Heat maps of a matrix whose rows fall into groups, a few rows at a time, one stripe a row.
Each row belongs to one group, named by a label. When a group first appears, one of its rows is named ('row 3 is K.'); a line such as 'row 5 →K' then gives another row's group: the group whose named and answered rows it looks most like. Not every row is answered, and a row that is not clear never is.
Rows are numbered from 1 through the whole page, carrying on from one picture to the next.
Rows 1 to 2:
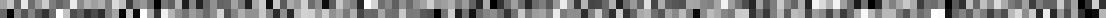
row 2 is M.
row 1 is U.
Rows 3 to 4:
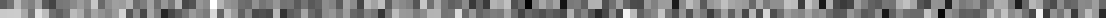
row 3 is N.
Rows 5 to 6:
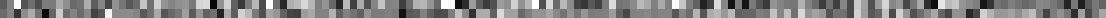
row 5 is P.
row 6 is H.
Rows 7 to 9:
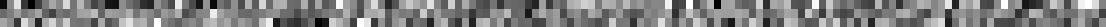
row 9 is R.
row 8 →N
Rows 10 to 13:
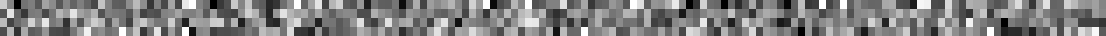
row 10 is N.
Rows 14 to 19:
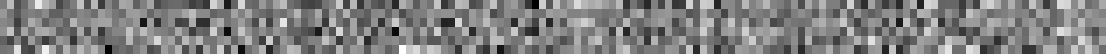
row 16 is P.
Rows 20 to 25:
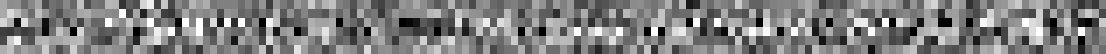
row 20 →M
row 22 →H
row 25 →U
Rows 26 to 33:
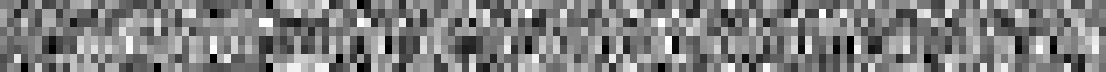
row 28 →R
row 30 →N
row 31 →N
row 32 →P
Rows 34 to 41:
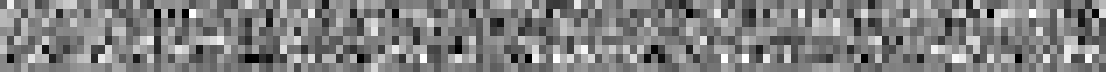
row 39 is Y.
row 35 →M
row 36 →U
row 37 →U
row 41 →U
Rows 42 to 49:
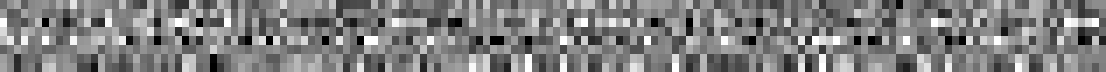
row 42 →P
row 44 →Y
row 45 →H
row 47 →N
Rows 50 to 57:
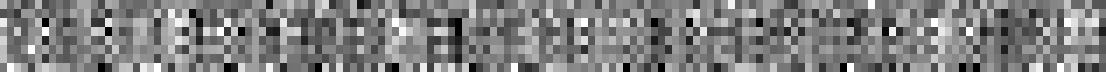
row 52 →Y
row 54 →Y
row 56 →Y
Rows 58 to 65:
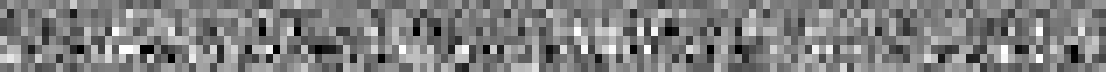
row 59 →R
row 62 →Y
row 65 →P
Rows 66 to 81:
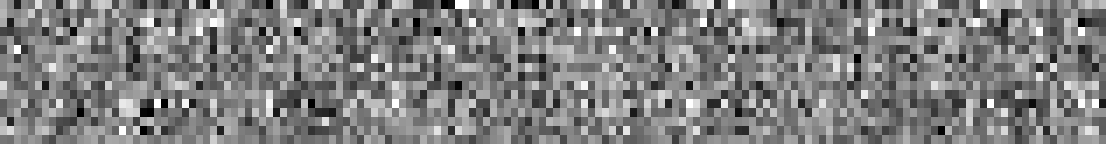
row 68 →H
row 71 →P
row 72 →U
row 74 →U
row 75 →Y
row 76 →R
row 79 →R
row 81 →N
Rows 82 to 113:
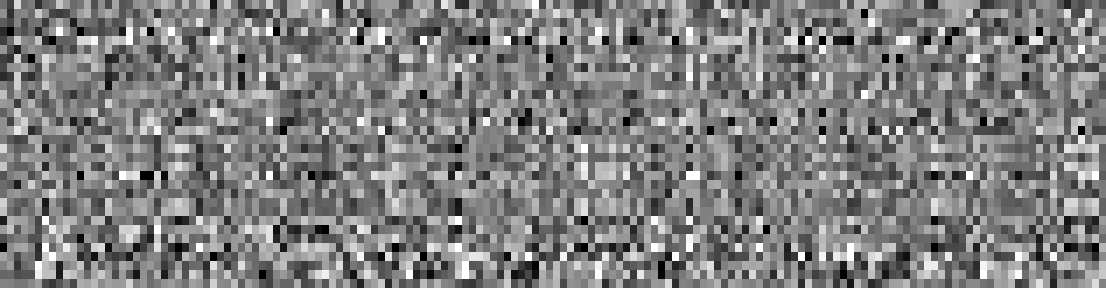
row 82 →P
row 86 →N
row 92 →R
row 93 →H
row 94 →N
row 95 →R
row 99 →U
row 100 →Y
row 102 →H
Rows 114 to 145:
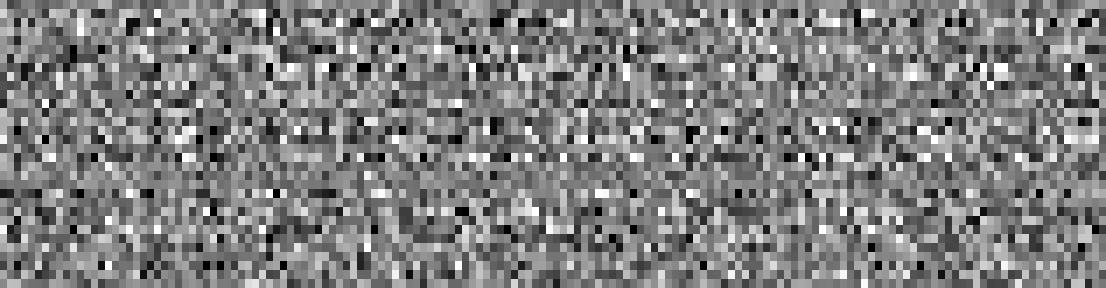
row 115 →R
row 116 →U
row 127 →U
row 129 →Y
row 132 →H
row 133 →U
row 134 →N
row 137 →P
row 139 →R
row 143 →H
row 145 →R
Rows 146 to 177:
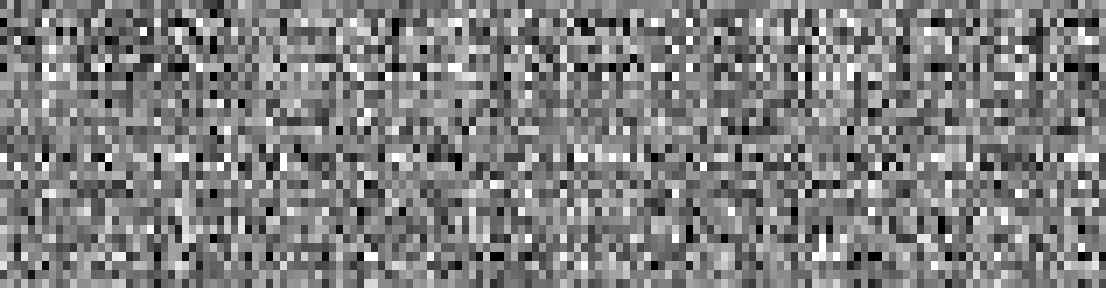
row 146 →H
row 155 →U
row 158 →U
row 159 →R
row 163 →Y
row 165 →U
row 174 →U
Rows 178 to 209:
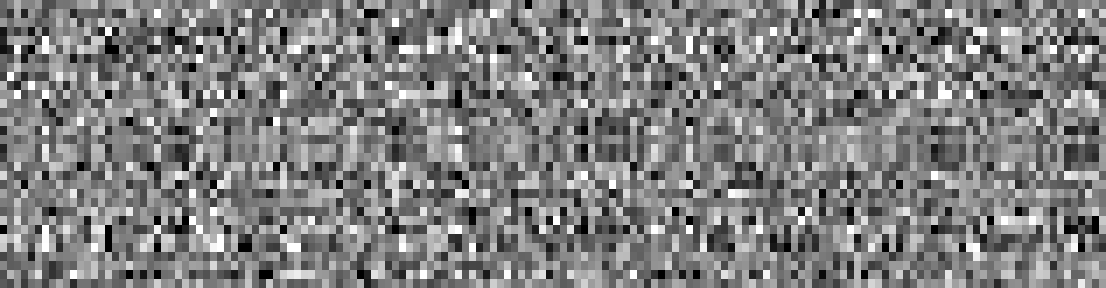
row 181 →H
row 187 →H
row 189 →Y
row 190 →N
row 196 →M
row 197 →Y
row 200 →P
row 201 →N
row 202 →M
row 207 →N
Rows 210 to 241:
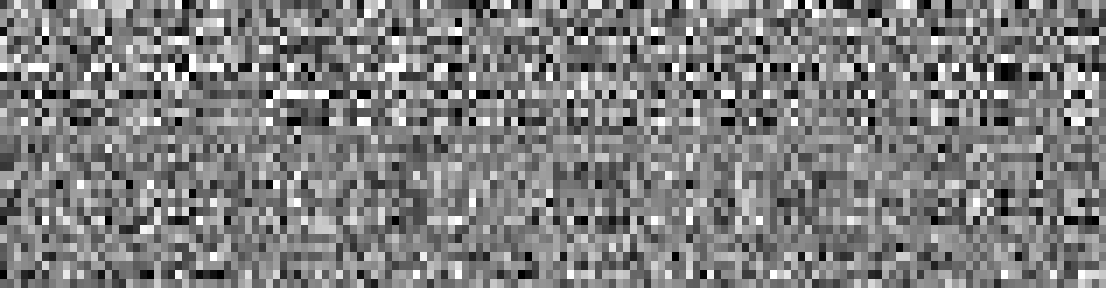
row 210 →N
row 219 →Y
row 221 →R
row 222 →Y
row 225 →U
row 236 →Y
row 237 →P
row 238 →N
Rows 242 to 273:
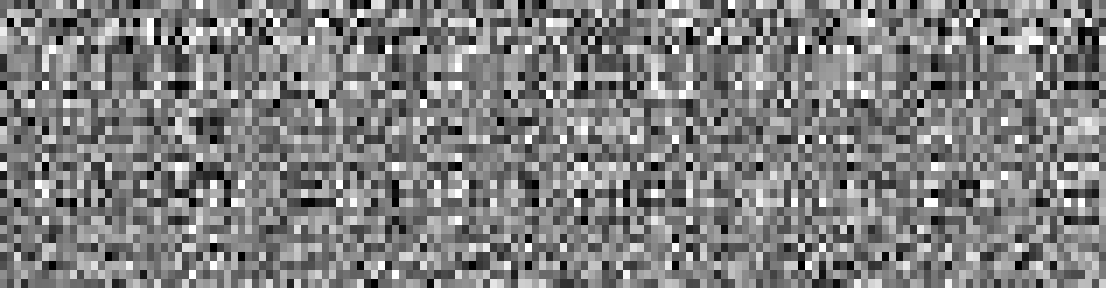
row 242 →U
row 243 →R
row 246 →M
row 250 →U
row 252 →R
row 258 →N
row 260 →Y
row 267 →N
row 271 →N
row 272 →P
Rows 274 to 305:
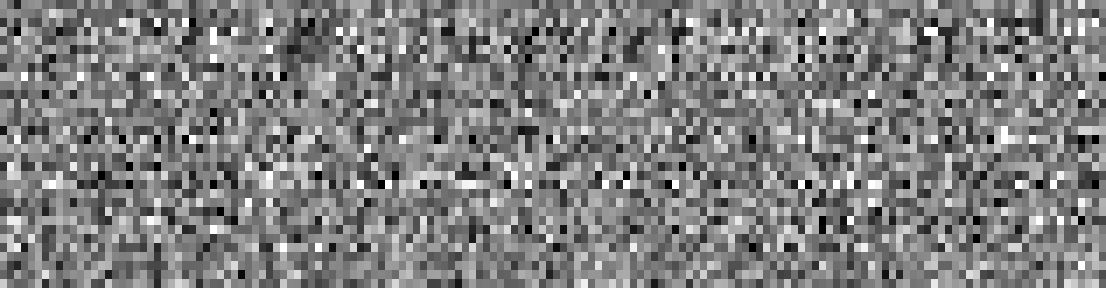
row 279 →R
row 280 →N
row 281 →H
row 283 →P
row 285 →U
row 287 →H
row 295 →N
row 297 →H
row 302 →Y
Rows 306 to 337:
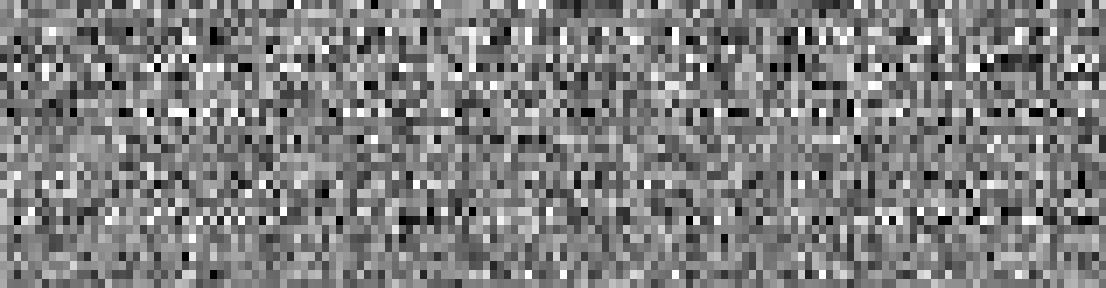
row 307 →P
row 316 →R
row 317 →N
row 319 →H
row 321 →U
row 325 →P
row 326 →U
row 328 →Y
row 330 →H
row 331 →P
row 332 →N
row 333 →N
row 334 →M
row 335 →U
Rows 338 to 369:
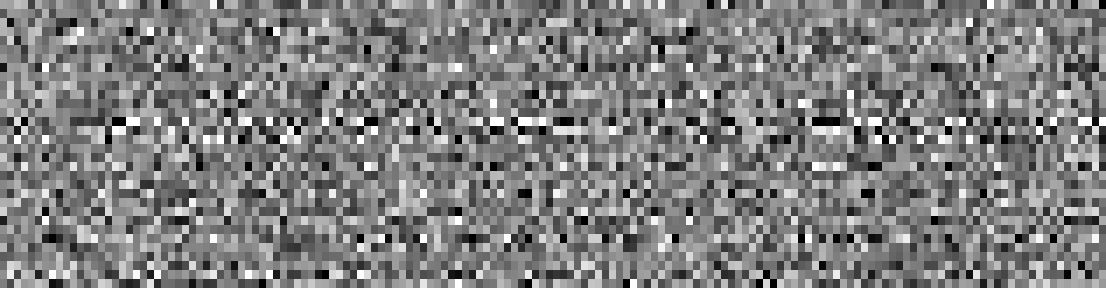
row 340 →R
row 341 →M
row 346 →U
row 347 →R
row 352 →U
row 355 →Y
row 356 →U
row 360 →M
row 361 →Y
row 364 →N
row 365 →R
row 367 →P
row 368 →R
